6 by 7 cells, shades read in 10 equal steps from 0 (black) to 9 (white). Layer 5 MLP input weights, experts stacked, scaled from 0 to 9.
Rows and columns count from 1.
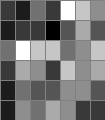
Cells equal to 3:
5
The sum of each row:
30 17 43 33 24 25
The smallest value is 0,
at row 2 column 4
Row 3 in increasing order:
4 4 5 7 7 7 9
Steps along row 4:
up down down up down up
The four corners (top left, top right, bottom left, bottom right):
2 5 1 2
